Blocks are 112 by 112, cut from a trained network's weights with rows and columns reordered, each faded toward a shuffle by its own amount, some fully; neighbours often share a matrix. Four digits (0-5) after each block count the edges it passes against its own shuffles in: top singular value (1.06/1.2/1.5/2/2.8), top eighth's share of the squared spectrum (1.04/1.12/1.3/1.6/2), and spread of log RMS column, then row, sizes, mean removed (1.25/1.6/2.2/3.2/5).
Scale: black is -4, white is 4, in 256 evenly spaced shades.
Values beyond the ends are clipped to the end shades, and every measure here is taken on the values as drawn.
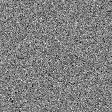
0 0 0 0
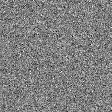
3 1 0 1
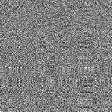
4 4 2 3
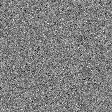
0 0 0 0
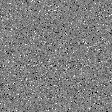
3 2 0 1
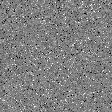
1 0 0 0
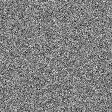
0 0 0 0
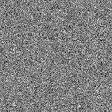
3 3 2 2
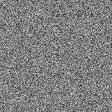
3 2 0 1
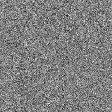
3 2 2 1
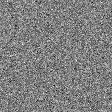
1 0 0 0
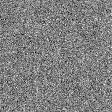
2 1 0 1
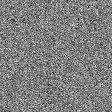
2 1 0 0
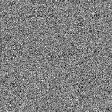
3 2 1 1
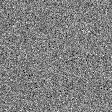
1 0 0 0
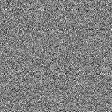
4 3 1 2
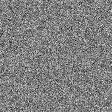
0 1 0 0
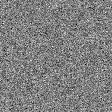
1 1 0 0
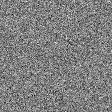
1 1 0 0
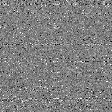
4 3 0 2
